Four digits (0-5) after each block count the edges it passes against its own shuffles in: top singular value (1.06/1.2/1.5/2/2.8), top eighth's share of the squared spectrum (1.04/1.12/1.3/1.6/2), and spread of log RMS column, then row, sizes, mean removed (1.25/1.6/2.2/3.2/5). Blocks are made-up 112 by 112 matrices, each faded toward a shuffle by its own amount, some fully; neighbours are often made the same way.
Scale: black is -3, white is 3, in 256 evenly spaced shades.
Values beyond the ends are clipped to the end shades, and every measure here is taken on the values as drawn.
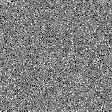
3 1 0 0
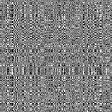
5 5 4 4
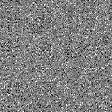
4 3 1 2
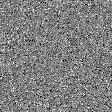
2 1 0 0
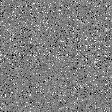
1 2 2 2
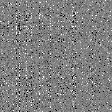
2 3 3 2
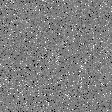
1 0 0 0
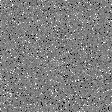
0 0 0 0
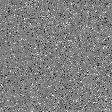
2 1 0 0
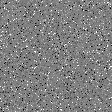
0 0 0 0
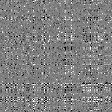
5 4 3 3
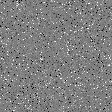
0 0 0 0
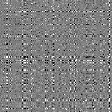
5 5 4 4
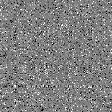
4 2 1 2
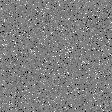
0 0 0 0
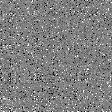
3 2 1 2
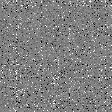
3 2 2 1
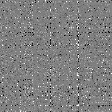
4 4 3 2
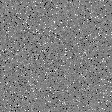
0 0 0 0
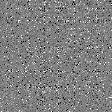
3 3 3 2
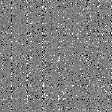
4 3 3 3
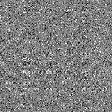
4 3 2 2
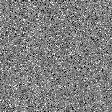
3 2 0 1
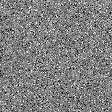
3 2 0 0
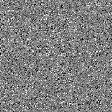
3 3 1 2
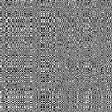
5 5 4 4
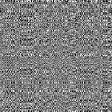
5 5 4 4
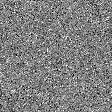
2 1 0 0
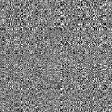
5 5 3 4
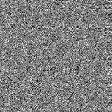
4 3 1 2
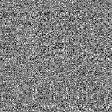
4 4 2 2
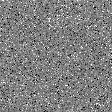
0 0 1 0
